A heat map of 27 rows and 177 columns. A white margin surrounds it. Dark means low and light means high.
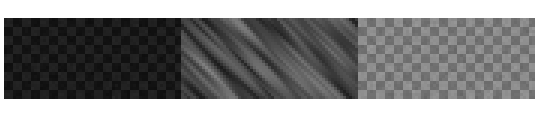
It is made of 1 by 3 panels. Panel 1,1: very low, checkered, faint in contrast. Panel 1,2: low, slanting down to the right. Panel 1,3: middling, checkered.
